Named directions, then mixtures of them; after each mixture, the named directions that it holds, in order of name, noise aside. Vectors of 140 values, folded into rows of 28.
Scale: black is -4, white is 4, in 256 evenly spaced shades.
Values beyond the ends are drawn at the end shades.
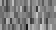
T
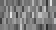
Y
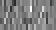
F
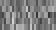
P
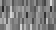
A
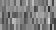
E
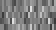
E, F, P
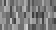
T, Y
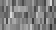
A, E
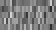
A, E, F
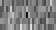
A, P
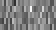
E, F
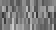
P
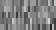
E, P, T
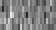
A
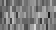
P, T, Y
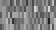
E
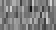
E, F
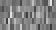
A, E, Y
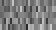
T
